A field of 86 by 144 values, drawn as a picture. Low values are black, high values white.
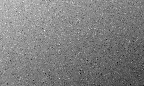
Stripes: none. Average level on the scale: 50%. Mirror symmetry: none. Slope: up to the top left. Ninth with the highest average: top left. Ninth with the lowest average: bottom right.
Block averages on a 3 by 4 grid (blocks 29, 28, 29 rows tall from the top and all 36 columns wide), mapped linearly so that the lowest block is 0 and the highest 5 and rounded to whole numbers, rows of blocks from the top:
5432
4321
3210
